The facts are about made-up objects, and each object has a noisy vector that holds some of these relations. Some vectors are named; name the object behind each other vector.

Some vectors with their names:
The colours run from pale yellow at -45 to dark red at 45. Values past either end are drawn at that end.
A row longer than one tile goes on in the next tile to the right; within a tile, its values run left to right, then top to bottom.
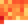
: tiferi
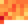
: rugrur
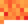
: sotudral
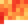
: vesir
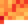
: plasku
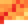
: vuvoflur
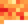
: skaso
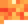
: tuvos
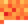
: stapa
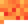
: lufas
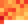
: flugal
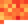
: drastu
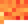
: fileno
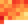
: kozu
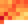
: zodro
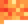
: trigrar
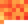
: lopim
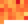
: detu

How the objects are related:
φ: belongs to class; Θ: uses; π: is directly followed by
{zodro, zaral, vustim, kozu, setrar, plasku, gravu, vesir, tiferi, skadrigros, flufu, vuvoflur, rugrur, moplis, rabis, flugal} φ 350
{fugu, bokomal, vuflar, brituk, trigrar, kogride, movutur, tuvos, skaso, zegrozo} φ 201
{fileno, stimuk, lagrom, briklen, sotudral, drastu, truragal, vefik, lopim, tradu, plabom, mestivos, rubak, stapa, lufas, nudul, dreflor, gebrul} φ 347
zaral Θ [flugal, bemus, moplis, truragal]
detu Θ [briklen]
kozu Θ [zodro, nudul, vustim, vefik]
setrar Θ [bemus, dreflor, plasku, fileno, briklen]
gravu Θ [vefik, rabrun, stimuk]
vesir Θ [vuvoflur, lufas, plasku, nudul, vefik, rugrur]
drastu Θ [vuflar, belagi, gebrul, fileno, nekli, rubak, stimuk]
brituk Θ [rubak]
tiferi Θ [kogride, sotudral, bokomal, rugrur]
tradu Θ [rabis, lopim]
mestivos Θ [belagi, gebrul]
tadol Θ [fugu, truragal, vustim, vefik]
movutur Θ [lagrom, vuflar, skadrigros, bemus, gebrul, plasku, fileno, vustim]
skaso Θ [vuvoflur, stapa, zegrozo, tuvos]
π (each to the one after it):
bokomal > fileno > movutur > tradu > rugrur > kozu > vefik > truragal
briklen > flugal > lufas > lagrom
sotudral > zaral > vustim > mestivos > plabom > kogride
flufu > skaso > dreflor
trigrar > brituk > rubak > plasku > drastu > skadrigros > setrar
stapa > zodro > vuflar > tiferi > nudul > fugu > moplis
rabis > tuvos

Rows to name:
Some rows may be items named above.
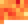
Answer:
tadol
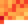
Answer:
plasku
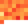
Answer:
gebrul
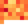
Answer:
movutur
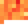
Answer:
rabrun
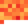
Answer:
mestivos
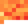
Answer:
lagrom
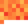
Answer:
plabom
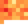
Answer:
trigrar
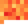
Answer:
truragal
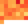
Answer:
bemus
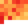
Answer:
gravu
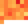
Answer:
bemus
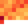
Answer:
skadrigros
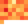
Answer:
vuflar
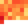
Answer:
tiferi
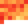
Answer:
rabis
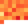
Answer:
gebrul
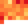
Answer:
setrar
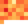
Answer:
vuflar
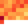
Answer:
skadrigros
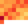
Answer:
vustim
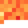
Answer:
rubak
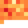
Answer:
fugu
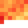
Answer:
flufu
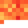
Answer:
drastu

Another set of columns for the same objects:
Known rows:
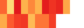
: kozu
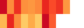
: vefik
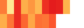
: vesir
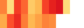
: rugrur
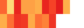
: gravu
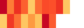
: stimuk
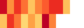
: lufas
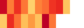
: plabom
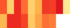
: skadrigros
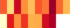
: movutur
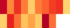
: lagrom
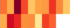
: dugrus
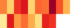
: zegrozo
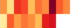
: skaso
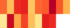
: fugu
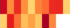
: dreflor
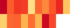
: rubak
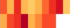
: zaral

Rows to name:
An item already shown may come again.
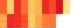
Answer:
zodro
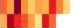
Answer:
bemus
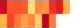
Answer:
lopim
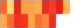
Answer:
gravu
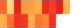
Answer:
gravu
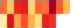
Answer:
trigrar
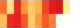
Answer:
plasku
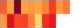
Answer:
tadol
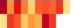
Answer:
gebrul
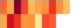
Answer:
rabrun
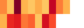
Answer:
detu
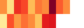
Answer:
skaso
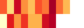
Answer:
movutur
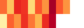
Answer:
brituk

